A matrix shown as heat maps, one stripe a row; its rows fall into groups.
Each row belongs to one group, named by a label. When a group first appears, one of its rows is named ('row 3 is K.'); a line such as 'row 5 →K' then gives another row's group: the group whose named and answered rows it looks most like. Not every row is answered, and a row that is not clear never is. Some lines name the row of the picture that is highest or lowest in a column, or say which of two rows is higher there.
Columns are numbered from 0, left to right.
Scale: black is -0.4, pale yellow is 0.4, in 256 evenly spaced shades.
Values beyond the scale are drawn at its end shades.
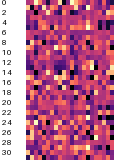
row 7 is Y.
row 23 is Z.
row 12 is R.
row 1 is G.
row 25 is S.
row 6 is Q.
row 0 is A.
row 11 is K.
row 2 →Y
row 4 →Z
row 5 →Z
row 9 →S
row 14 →Y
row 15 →S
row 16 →A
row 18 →S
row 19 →K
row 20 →S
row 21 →Z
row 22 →Q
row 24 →A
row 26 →K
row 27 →S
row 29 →Z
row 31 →K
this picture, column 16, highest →13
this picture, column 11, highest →0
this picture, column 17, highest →27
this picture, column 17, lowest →13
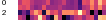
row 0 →Q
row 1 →Q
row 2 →Z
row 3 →Y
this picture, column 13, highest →2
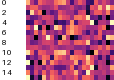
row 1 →Q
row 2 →K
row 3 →Z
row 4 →R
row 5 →A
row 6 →A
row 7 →Y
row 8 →Z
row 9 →Q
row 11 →Z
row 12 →G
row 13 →R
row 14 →G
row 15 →G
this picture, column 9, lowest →4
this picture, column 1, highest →2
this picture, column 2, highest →5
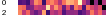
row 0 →Z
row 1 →S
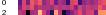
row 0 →K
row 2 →Y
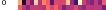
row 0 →G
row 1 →S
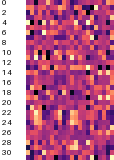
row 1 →S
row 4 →G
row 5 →S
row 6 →G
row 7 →R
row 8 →S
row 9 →R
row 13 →Z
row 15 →R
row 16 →R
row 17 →K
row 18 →Y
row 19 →Q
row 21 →K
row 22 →A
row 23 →A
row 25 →R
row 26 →Q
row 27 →Q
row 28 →G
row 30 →G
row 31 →R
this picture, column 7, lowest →31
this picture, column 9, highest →18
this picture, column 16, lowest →1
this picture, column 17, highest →1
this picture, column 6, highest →4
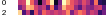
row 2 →G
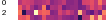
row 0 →Q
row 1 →Q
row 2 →G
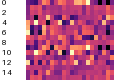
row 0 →Z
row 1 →K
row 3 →Y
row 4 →A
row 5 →G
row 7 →S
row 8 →Y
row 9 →Z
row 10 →A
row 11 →R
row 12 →G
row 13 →Q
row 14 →Y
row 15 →K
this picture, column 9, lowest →10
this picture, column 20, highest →3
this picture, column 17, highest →7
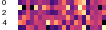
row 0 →R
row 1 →G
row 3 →S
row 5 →R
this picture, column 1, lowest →1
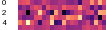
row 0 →Q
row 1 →Z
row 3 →Z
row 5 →Q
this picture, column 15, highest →3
